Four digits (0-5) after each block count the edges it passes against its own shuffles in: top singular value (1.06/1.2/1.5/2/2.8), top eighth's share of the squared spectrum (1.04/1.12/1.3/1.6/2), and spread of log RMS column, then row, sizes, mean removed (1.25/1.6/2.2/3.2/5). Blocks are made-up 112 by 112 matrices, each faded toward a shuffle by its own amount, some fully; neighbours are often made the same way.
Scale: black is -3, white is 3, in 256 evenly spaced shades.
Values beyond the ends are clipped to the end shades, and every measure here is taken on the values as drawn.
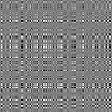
5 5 5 5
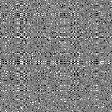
5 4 3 3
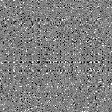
4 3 2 2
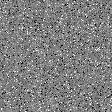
2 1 0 0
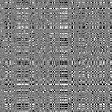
5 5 4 4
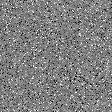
0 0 0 0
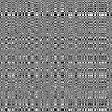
5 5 4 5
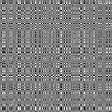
5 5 5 5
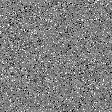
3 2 0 0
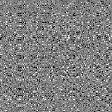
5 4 3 3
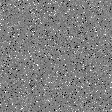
0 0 0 0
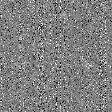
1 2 3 0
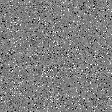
3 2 1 1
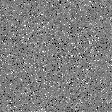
2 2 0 1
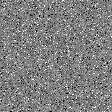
0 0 0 0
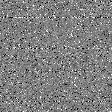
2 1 0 2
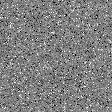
0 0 0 0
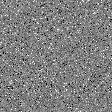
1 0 0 0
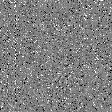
3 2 1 0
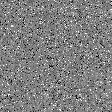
2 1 0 0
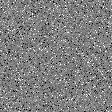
1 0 0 0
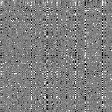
5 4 3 2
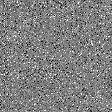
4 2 1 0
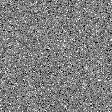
3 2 1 0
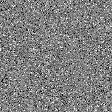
3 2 1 0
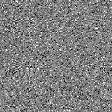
4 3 1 1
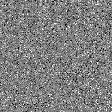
3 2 0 1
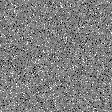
2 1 0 0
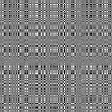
5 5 5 5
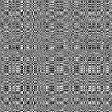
5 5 4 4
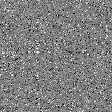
3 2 0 0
